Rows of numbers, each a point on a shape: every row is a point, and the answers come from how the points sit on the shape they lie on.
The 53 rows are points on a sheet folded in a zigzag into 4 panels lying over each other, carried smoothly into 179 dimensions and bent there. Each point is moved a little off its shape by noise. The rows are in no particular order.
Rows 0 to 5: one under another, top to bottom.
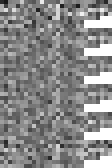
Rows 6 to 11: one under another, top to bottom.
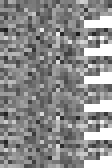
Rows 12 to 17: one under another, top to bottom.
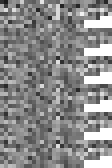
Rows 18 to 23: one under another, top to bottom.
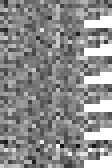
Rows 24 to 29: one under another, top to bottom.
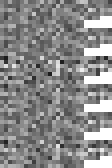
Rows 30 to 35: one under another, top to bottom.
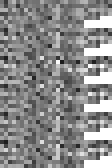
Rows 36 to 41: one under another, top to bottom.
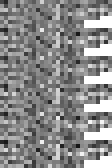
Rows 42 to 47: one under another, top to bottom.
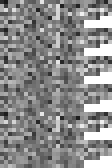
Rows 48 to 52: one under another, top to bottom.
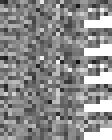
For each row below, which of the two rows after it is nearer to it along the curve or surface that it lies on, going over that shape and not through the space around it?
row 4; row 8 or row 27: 27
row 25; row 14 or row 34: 34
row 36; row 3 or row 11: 3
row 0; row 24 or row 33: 33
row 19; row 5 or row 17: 5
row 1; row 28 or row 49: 28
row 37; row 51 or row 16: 51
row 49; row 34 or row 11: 11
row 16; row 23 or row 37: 23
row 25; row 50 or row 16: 16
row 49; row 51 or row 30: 51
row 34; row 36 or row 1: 1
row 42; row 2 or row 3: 3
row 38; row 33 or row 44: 33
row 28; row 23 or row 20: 20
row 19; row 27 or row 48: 48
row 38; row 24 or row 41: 41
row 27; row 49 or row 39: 39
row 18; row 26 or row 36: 26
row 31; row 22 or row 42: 42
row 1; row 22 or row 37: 37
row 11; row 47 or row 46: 47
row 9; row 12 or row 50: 50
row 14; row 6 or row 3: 6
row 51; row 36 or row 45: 45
